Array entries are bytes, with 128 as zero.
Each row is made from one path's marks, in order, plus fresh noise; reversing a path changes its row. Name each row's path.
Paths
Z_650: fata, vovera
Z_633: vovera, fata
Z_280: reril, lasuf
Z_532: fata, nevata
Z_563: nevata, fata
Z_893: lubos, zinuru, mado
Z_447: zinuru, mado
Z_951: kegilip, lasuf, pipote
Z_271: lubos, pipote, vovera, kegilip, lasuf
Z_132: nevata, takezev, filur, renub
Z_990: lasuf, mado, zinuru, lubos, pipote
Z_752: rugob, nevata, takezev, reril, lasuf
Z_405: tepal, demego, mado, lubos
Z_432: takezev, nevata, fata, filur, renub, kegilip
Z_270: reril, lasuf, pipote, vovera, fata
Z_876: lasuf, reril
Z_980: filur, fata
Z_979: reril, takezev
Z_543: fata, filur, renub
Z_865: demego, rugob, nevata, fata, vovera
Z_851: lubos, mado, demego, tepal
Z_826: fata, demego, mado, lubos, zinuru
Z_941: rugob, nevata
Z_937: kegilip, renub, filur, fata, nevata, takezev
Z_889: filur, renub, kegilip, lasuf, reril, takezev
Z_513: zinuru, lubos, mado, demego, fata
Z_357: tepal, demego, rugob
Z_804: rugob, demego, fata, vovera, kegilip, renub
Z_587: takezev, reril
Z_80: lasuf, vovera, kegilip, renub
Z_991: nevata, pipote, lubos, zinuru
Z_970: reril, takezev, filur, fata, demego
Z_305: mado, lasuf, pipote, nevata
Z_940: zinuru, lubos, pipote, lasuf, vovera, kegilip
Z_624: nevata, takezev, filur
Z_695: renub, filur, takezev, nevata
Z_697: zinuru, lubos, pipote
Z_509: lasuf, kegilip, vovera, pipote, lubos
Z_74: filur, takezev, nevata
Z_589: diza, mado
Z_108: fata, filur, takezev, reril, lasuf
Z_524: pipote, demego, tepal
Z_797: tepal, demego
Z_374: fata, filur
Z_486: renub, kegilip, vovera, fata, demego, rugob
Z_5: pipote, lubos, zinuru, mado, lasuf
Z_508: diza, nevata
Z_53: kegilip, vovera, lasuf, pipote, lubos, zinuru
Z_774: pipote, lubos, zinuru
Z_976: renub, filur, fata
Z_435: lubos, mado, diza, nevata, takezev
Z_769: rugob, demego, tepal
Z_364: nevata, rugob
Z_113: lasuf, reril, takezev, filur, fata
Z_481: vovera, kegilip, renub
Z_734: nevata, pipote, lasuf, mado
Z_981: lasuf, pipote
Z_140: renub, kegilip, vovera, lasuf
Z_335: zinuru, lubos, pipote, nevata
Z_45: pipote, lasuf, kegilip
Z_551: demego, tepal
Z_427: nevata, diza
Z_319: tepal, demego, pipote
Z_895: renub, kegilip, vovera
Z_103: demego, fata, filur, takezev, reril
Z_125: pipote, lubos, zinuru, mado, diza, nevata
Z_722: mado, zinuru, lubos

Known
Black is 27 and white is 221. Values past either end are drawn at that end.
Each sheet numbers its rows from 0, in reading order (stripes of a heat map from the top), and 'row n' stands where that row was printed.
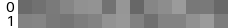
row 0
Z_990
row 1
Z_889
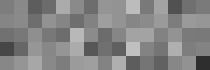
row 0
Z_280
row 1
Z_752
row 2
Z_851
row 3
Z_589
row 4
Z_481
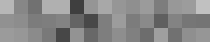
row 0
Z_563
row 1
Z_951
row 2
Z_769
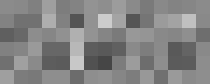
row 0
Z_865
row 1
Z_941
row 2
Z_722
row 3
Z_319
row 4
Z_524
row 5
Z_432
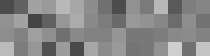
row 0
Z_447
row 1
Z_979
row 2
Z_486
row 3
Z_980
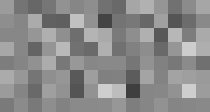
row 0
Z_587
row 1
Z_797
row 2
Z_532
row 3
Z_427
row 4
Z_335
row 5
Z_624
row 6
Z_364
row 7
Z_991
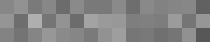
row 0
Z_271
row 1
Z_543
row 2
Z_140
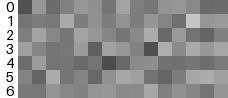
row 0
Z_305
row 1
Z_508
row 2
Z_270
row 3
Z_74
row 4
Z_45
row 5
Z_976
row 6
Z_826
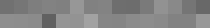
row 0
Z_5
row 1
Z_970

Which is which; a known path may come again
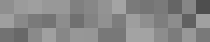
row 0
Z_80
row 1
Z_108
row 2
Z_893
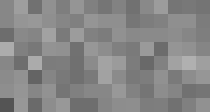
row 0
Z_940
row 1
Z_804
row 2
Z_125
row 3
Z_432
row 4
Z_976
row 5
Z_752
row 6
Z_53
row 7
Z_734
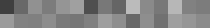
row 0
Z_589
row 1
Z_937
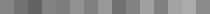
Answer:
Z_435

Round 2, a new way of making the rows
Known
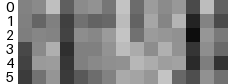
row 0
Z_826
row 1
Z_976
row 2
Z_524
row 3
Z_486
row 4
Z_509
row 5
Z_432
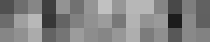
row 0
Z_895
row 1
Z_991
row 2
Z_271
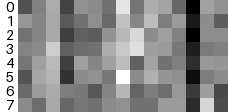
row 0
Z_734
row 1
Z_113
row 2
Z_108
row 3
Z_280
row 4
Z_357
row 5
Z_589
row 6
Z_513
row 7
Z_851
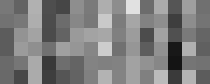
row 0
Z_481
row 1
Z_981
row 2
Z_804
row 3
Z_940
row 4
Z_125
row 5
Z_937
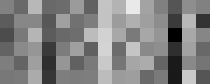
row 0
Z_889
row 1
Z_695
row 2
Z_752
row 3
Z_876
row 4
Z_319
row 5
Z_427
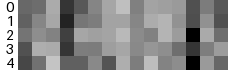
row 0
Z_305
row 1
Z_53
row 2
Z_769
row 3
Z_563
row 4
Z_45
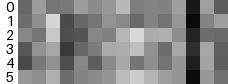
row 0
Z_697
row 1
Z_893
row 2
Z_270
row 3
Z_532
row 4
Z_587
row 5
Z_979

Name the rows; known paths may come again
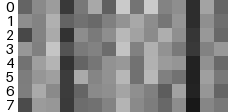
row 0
Z_876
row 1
Z_970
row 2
Z_486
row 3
Z_951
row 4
Z_991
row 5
Z_797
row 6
Z_650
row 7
Z_103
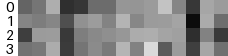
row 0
Z_543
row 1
Z_551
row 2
Z_509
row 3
Z_80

